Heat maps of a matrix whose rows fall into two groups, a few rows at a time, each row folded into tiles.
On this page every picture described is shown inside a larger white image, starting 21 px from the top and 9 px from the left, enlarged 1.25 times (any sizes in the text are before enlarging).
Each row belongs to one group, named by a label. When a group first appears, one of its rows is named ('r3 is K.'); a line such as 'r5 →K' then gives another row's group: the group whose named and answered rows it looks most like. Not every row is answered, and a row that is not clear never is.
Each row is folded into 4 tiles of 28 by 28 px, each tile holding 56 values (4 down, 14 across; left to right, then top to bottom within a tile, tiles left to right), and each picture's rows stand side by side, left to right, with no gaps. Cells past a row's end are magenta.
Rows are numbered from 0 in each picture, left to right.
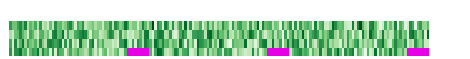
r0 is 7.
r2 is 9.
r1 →7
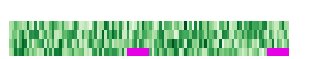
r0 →9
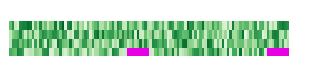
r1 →9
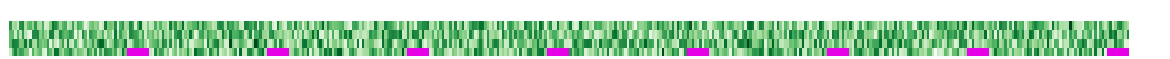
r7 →9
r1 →9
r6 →7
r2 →9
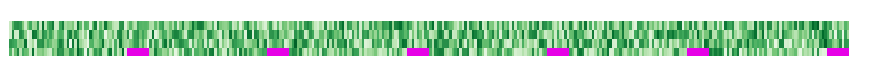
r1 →9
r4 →7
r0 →9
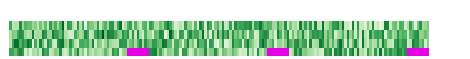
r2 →9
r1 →7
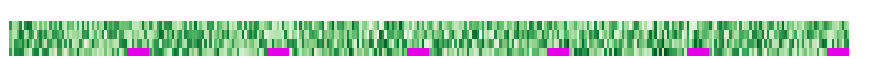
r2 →9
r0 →7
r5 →7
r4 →9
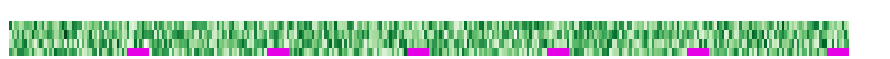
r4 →7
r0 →9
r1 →9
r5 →7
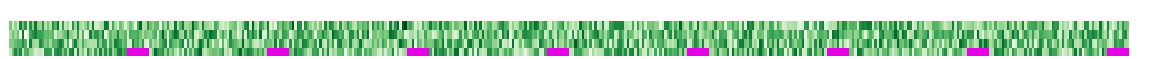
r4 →9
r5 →9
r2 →7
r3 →7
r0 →9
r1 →9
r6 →7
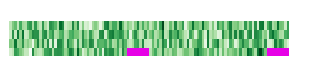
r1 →9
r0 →9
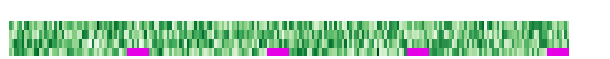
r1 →7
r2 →7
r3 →7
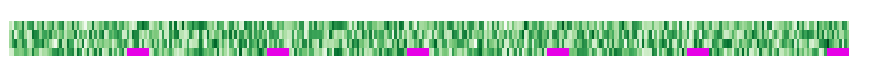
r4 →9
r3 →9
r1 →9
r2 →9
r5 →7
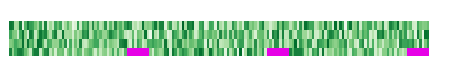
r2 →7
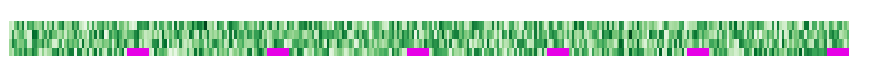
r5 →9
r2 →7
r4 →9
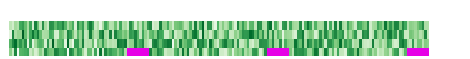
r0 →9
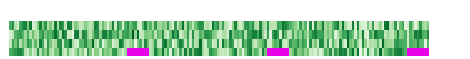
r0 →7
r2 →9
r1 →9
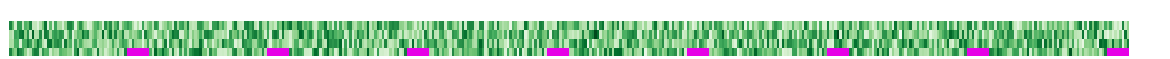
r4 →9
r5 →9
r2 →7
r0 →7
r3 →9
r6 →7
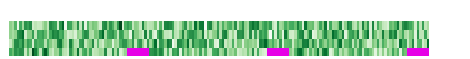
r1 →7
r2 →7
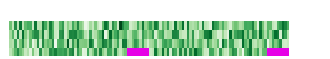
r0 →9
